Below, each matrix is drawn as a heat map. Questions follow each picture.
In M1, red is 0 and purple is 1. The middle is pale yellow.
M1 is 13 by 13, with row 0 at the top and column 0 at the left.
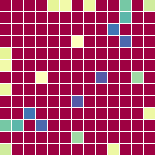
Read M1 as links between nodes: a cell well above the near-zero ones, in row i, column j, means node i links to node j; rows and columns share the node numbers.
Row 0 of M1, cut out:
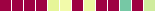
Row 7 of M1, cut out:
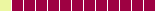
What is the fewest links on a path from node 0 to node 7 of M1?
1
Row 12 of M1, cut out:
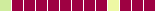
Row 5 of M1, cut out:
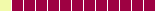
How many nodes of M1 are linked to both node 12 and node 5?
1
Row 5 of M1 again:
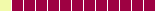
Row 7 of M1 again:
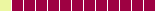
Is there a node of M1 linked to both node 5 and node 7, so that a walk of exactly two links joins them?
yes
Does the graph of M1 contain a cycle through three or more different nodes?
no
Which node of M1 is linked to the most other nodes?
node 0
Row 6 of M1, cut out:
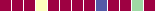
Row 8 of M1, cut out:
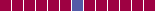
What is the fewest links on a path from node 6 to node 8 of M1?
1
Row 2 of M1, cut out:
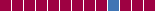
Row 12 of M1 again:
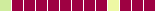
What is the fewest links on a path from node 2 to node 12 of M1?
2
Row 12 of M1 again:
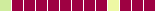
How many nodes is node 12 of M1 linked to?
2
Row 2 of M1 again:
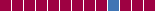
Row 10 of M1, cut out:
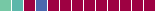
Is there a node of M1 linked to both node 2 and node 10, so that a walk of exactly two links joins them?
no
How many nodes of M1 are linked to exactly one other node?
7
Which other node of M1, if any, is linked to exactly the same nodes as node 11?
node 8
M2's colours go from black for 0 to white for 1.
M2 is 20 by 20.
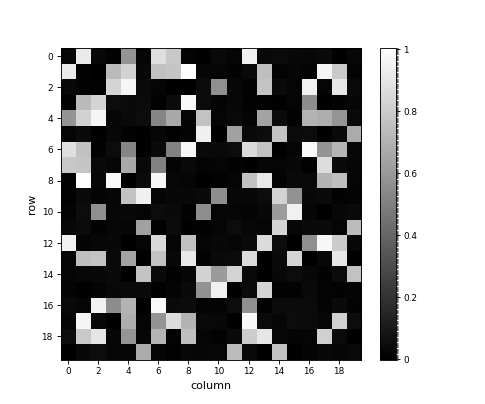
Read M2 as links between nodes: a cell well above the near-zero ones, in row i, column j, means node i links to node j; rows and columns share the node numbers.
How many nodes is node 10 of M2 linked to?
4
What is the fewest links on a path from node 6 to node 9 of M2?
2
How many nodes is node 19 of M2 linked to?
3
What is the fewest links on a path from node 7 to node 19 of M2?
4
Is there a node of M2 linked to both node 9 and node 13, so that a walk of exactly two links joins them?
yes
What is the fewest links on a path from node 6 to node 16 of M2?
1
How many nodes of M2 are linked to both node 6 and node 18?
6
